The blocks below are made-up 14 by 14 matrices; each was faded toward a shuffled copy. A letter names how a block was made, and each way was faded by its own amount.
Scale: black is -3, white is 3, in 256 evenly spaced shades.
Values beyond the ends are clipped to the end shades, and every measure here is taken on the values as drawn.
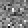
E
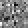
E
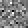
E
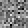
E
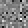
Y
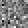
E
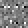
Y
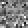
E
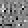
Y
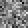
E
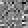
Y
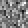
E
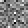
E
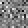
E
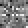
Y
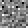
Y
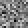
E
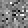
Y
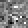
Y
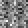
E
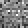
E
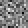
E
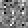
E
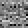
Y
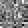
E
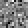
E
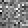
E
